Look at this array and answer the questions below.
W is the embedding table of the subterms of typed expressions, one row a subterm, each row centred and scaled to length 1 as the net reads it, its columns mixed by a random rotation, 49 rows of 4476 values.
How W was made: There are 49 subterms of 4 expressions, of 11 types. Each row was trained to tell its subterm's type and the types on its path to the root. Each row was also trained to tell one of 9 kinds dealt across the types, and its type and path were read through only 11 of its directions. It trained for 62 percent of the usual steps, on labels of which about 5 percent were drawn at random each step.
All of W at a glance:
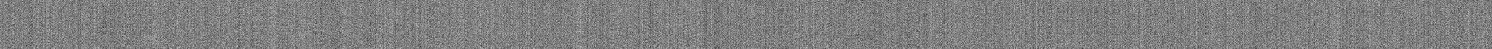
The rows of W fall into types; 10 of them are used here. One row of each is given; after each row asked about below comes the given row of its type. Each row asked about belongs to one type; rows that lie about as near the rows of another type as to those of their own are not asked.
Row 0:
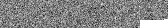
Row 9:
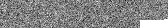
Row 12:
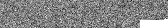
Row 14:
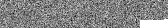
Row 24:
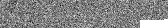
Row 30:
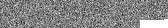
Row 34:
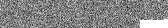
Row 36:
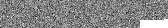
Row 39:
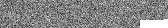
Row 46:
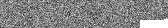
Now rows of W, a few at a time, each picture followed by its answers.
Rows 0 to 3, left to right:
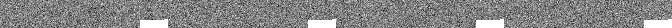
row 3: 34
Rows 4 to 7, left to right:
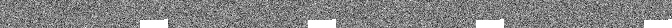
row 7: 39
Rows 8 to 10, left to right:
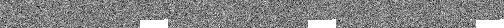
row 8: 12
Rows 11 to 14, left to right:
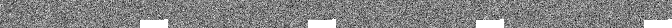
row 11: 12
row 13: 46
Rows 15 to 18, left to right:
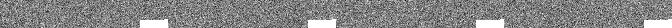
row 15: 30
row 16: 34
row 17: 12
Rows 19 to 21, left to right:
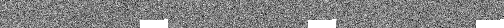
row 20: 34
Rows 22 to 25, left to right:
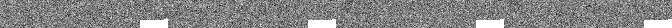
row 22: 46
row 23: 9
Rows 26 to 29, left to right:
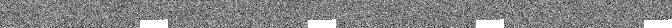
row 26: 9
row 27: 9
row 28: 0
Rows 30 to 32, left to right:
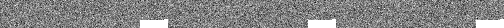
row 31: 46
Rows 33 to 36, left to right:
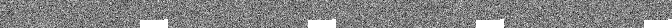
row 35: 0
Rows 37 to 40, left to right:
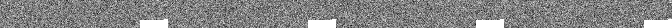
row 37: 34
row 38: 0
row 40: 46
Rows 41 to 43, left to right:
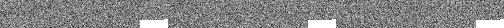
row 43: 30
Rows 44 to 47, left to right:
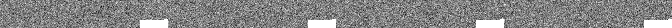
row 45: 0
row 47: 12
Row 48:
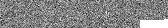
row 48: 12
